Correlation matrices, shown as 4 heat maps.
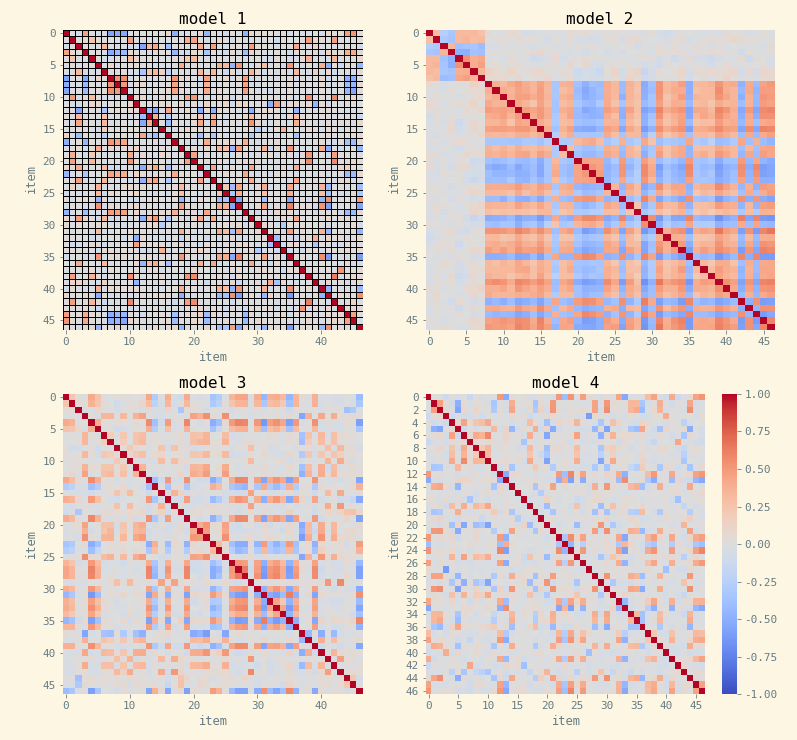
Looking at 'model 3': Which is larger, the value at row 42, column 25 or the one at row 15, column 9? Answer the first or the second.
the first
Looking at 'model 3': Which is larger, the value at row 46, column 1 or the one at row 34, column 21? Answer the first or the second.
the second
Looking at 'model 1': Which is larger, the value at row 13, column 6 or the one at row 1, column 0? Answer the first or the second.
the first
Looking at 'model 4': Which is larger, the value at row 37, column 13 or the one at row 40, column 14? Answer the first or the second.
the second
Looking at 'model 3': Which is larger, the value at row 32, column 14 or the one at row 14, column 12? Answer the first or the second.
the second
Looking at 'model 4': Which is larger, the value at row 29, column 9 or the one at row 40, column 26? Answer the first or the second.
the second
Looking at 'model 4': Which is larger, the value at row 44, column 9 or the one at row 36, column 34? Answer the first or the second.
the first
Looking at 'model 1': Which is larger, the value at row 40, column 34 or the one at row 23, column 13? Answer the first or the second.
the second
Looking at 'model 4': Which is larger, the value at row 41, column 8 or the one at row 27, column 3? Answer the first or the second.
the first
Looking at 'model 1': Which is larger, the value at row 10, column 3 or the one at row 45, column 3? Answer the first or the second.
the second
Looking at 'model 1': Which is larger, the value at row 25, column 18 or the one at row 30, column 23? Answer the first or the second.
the first
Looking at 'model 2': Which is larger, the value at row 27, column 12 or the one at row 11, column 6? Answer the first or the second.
the first
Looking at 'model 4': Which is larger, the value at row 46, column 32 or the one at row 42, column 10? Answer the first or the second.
the first
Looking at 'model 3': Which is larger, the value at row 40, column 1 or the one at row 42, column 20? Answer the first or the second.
the second
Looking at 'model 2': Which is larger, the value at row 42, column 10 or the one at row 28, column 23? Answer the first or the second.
the second
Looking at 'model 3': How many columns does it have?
47
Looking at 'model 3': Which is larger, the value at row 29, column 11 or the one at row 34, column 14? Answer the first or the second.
the first
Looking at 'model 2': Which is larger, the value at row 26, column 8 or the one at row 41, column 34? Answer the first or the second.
the second
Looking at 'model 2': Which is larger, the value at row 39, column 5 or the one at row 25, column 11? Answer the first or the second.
the second
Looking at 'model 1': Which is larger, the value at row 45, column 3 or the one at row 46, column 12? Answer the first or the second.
the first
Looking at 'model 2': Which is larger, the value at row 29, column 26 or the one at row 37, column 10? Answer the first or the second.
the first
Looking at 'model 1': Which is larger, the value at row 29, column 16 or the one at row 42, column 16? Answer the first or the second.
the second
